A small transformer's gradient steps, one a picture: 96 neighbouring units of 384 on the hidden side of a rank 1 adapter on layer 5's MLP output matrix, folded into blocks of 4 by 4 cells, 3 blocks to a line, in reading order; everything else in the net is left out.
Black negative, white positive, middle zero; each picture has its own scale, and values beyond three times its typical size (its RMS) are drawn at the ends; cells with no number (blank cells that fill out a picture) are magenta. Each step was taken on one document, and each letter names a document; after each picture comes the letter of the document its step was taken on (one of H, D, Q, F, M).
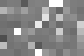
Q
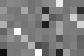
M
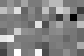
M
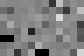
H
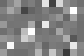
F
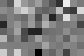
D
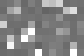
F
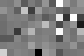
M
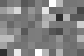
M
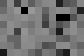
D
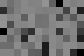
H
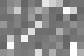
F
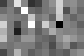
D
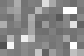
F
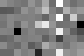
M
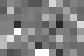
Q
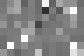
F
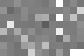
H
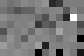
M
